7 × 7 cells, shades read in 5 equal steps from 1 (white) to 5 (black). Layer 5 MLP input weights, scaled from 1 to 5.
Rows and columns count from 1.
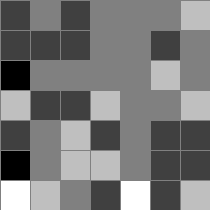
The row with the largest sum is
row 2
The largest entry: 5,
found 2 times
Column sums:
25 22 22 21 19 24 20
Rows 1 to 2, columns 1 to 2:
4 3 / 4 4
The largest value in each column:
5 4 4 4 3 4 4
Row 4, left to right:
2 4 4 2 3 3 2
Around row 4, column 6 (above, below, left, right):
2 4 3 2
